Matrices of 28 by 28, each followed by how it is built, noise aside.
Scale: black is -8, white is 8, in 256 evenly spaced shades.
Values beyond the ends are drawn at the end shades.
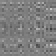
low rank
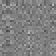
low rank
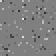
sparse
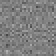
low rank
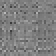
low rank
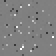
sparse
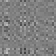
low rank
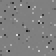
sparse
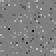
sparse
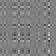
low rank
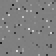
sparse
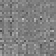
low rank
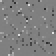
sparse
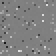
sparse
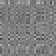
low rank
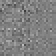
low rank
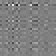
low rank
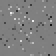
sparse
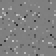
sparse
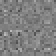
low rank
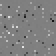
sparse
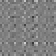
low rank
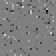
sparse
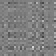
low rank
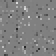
sparse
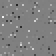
sparse
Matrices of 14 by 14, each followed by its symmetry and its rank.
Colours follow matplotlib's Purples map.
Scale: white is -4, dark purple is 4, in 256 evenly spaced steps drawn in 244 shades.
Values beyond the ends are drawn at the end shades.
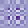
symmetric, rank one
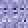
neither, rank three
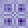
symmetric, rank two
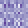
neither, rank two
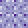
symmetric, rank two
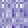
neither, rank two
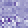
neither, rank three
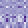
neither, rank two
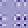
symmetric, rank one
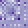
symmetric, rank two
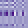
neither, rank one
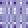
neither, rank one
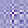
symmetric, rank one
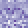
neither, rank three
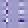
neither, rank one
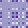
symmetric, rank one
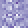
neither, rank three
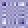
symmetric, rank one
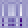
neither, rank one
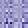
neither, rank two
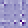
symmetric, rank two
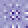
symmetric, rank two
